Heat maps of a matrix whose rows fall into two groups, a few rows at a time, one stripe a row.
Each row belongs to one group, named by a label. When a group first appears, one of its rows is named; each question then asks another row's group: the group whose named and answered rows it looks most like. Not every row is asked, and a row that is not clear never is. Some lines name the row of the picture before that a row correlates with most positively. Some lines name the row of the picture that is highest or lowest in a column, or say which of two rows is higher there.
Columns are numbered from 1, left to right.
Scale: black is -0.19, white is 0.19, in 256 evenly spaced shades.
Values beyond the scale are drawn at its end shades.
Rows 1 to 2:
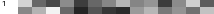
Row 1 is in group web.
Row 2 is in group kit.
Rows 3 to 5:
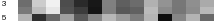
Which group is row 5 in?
web
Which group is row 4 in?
kit
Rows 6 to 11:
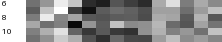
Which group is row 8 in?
kit
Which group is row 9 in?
web
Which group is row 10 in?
kit
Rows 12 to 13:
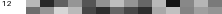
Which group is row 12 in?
web
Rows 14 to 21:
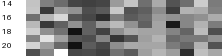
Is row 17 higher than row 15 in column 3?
No
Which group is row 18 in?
web
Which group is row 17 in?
web
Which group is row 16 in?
kit
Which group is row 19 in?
kit
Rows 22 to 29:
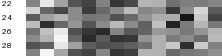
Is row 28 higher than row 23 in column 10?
Yes
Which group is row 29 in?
kit
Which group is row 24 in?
kit
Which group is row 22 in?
kit
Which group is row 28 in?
kit
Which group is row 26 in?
kit
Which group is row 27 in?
kit
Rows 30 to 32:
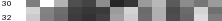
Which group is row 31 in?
web
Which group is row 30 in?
kit
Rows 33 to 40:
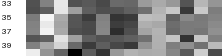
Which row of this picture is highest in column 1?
40
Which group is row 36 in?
kit
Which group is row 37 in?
kit
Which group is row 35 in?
kit
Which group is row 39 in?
kit
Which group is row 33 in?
kit
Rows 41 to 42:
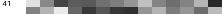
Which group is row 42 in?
kit
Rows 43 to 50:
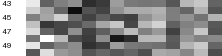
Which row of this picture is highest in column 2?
48
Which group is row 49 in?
web
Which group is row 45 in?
kit
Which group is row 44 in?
web
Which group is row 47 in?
web
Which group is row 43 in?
web
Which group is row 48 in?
kit
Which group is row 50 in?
kit
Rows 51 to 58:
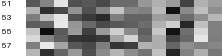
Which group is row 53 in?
kit
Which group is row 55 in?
web
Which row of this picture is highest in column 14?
53
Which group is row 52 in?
web
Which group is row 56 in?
web
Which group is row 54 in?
kit
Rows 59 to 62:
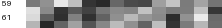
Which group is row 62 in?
web
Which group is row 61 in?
web
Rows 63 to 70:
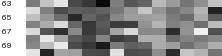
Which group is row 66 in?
kit
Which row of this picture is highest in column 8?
67
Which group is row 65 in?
web
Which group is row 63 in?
kit
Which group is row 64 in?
web
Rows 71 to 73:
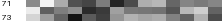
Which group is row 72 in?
web
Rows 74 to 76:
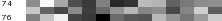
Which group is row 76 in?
kit
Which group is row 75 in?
web
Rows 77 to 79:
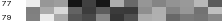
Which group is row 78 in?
kit
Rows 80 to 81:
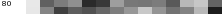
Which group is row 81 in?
web
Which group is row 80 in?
web
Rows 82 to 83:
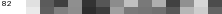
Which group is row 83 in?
web
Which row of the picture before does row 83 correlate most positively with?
80
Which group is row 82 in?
web
